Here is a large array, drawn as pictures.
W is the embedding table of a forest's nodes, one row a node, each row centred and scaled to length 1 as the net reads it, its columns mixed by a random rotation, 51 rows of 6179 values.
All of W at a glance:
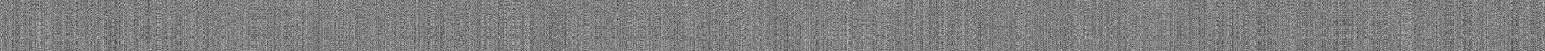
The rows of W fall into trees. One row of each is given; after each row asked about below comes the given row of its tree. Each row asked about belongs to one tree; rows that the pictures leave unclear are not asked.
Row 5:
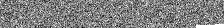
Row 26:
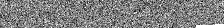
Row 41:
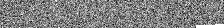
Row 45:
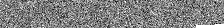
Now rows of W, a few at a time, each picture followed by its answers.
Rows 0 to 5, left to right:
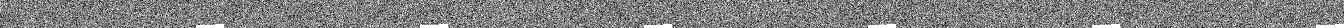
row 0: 26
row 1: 5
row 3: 41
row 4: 5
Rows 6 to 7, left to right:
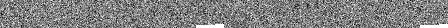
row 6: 41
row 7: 26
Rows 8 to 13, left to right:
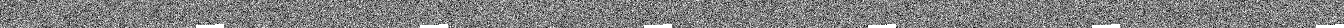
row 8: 5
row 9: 45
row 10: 41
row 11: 26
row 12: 41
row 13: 45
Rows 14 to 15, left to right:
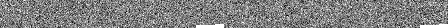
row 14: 26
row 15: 41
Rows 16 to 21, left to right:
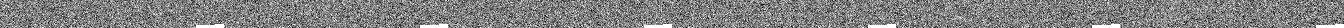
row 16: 45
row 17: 41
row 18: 45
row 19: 5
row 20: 41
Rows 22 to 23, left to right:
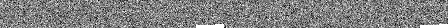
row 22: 45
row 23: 41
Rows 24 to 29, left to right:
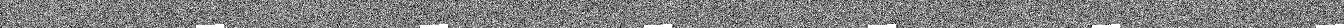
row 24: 41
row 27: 45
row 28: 26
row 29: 41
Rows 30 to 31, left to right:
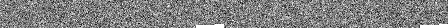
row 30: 45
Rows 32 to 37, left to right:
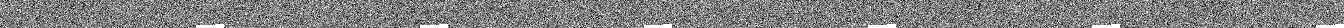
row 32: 26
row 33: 41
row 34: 45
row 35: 45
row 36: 26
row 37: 26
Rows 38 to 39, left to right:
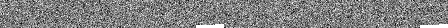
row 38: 26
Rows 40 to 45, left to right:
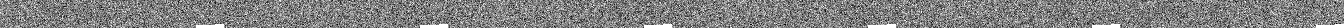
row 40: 45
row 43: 41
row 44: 41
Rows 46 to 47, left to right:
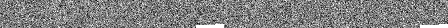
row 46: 41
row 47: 45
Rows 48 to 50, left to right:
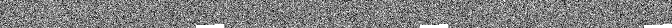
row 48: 41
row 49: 45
